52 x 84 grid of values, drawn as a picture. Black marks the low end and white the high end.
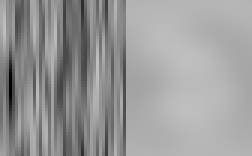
The table splits into one row of 2 panels. Panel 1,1: middling, streaked downward, strong in contrast. Panel 1,2: high, smooth, faint in contrast.
